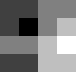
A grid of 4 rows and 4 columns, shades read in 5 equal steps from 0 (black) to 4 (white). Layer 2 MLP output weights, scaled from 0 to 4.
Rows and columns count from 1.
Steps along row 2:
down up up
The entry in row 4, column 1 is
1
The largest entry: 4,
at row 3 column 4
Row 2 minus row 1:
0 -1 0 1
